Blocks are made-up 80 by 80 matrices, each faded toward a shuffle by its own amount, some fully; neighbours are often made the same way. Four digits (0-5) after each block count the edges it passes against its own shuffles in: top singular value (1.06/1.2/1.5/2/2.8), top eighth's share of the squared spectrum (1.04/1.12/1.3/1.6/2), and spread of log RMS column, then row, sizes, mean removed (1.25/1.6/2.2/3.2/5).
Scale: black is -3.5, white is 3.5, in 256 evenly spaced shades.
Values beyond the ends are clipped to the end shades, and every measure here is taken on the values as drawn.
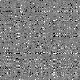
4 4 2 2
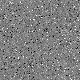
1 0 0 0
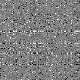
4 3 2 2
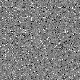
3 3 1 1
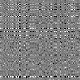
5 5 3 4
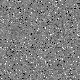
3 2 0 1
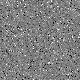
2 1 0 0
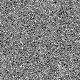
0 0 0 0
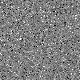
0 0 0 0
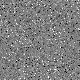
0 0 0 0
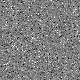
0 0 0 0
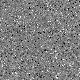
0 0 0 0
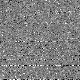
2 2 0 3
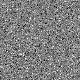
2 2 0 0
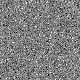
2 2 0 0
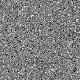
3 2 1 1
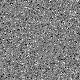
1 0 0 0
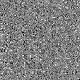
3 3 1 1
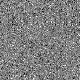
3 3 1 1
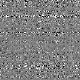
3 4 3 4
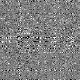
3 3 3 3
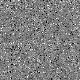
2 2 1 2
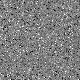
1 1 0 0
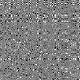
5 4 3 3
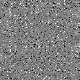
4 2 1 1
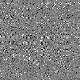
4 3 2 2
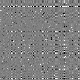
5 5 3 3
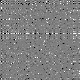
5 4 1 2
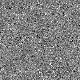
0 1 0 2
